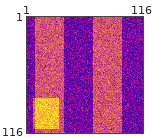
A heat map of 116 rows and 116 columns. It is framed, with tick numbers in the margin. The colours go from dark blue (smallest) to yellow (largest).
Odd patch: higher, in the bottom left. Ninth with the highest average: bottom left. Stripes: upright, repeating 2 times.
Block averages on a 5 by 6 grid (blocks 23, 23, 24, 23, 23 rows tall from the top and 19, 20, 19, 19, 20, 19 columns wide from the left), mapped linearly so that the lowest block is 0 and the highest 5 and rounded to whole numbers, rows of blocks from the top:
230230 / 230230 / 230230 / 340230 / 450230
